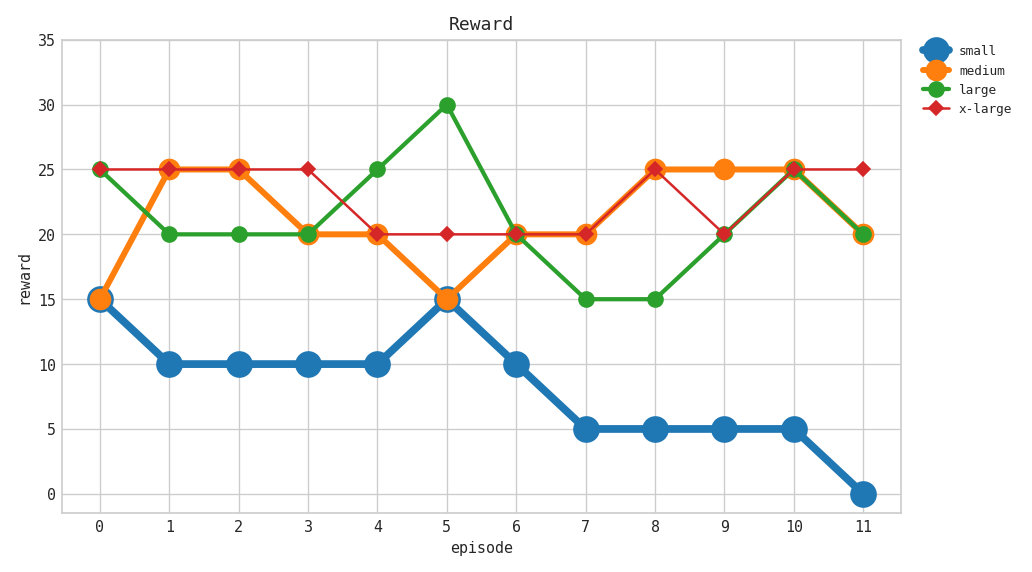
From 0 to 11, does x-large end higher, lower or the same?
the same
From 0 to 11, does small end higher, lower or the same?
lower
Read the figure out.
Title: Reward
x-axis: episode, ticks 0 1 2 3 4 5 6 7 8 9 10 11
y-axis: reward, ticks 0 5 10 15 20 25 30 35
Legend: small, medium, large, x-large
Values:
small: 15 10 10 10 10 15 10 5 5 5 5 0
medium: 15 25 25 20 20 15 20 20 25 25 25 20
large: 25 20 20 20 25 30 20 15 15 20 25 20
x-large: 25 25 25 25 20 20 20 20 25 20 25 25
